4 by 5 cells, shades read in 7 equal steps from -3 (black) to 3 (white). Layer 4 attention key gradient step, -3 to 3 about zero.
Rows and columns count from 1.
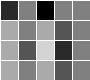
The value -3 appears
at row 1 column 3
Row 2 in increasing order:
-1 0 0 1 1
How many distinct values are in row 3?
5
